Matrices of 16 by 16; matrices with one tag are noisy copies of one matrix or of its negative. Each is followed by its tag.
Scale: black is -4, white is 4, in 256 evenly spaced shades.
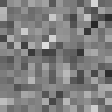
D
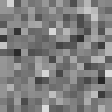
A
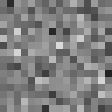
A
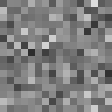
D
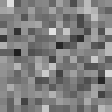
A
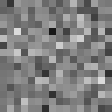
A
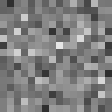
A
